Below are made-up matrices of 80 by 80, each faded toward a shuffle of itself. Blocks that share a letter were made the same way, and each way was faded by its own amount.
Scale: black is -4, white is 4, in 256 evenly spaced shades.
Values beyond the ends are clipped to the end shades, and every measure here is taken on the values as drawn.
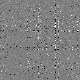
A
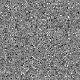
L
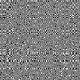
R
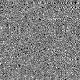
L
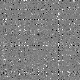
A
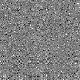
L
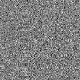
L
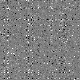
A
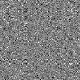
L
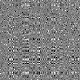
R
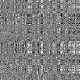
R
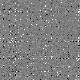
A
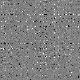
A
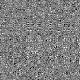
L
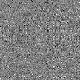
L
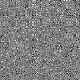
L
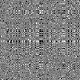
R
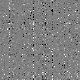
A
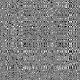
R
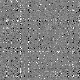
A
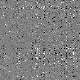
A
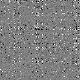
A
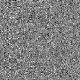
L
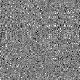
L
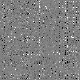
A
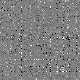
A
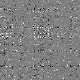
A
